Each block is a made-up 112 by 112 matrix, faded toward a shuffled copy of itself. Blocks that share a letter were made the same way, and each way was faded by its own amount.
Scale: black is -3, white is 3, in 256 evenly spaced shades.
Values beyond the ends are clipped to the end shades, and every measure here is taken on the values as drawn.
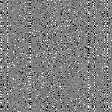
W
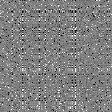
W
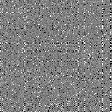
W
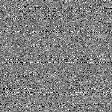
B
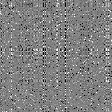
W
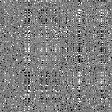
W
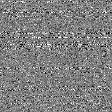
B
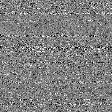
B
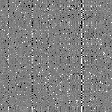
W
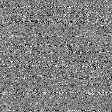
B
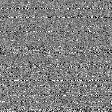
B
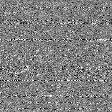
B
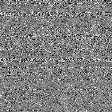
B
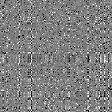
W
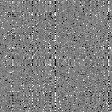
W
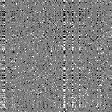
W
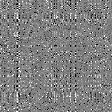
W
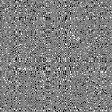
W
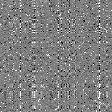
W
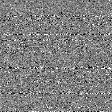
B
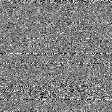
B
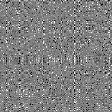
W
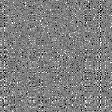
W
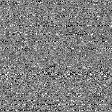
B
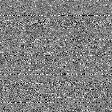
B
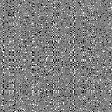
W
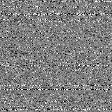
B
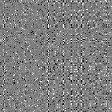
W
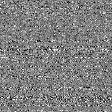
B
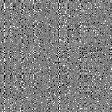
W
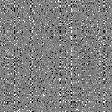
W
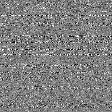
B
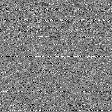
B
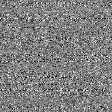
B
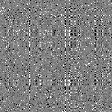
W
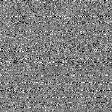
B
